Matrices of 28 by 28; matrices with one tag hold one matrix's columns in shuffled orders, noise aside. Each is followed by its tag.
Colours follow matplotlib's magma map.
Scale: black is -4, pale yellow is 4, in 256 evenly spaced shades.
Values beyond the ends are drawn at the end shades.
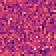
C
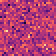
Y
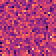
C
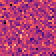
Y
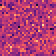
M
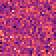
C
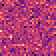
Y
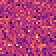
Y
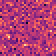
Y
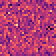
M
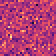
Y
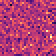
Y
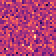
Y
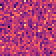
M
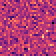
Y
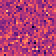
C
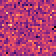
M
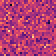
Y
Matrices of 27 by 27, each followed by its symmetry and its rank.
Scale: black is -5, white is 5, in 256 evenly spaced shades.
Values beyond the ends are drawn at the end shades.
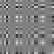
symmetric, rank one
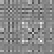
symmetric, rank three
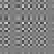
symmetric, rank one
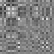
symmetric, rank three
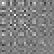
symmetric, rank three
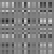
neither, rank one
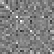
symmetric, rank five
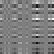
neither, rank one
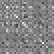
symmetric, rank five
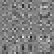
neither, rank five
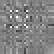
symmetric, rank three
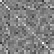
symmetric, rank five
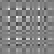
symmetric, rank one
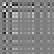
symmetric, rank one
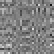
neither, rank five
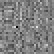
neither, rank five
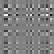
neither, rank one
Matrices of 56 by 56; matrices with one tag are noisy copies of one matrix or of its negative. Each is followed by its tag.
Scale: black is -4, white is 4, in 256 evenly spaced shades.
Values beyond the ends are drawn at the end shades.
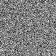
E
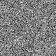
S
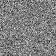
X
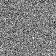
E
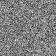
S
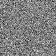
X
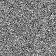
S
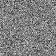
X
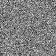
X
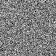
E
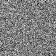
E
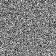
E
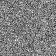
S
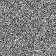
S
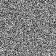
E
